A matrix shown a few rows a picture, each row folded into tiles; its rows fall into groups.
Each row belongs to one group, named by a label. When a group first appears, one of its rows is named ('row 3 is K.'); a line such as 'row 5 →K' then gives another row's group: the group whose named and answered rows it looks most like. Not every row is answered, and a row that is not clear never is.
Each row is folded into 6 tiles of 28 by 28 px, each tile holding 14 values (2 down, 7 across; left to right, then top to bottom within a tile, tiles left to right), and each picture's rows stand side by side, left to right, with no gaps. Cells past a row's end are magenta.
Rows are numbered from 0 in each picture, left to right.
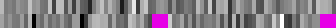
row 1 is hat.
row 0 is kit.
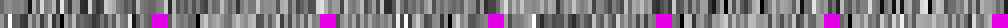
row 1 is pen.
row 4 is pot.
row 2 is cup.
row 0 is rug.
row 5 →pot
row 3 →kit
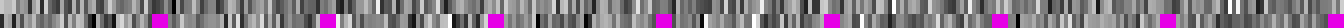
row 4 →pen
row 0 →cup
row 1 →cup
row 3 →kit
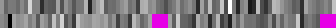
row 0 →pot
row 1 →rug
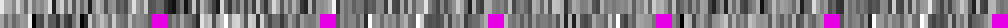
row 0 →kit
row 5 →pen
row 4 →pot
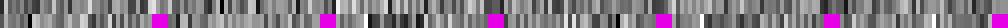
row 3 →cup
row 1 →pot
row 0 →pen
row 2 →kit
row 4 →kit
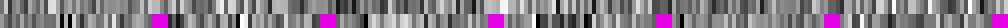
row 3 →kit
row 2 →pen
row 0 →hat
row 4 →pot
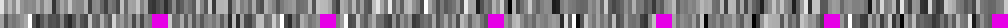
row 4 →kit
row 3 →cup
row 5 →rug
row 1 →hat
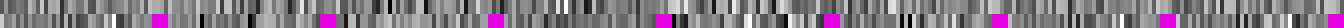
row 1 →kit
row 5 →hat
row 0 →hat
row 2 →pot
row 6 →hat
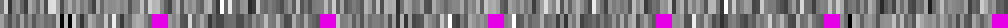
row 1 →rug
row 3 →rug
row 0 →hat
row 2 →hat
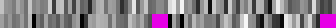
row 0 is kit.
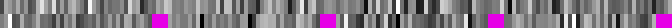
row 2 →rug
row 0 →rug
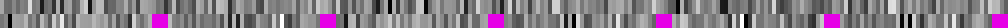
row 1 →hat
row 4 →cup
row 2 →pot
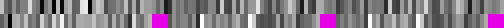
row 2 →pen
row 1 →pen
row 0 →pot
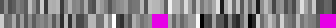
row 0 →hat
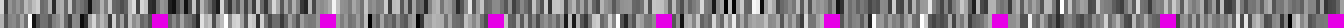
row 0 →kit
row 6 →rug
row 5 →pen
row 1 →pen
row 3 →hat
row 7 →cup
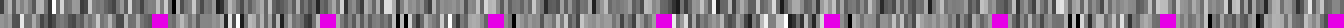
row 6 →hat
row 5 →pot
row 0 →rug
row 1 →cup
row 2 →hat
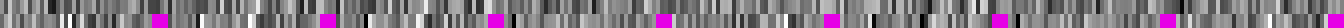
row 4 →hat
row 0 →cup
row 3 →pot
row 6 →pot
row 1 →pen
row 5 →kit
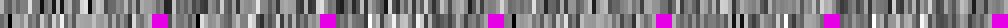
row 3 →pot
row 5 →pen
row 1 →pen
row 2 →pen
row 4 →hat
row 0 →pot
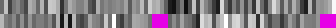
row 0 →hat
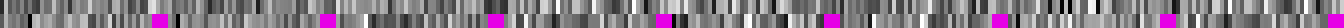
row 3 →rug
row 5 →pen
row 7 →rug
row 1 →pot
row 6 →pot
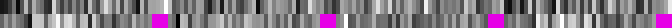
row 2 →rug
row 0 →pen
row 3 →pen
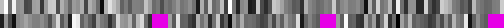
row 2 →rug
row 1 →rug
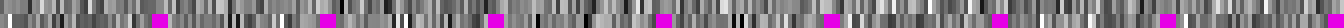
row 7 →rug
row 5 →rug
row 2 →cup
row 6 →pen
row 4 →hat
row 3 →kit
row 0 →rug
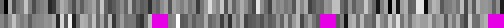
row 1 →rug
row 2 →pot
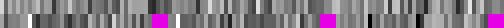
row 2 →kit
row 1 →rug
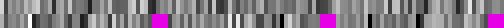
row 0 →kit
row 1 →cup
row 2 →kit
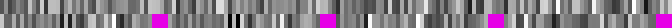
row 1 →hat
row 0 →hat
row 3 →rug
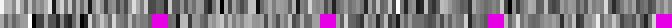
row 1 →pot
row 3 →cup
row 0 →kit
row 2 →rug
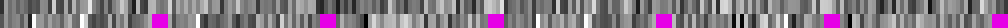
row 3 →pen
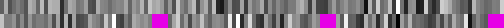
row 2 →rug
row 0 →hat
